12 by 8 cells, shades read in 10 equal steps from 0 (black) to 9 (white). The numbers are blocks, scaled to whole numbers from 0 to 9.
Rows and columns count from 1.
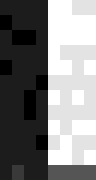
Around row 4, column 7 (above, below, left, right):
9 8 8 8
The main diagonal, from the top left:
1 1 0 1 9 8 9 8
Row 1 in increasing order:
1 1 1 1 8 8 9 9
